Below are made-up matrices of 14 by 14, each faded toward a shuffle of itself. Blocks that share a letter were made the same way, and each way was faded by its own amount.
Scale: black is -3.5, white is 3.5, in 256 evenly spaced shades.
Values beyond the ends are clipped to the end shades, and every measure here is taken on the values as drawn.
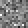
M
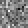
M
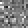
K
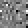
K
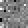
K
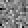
M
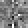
K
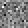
M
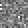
M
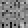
K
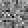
M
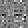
K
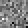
M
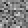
M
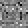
K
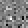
K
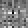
K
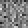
M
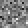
M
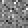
M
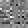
K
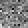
M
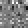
K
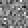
M
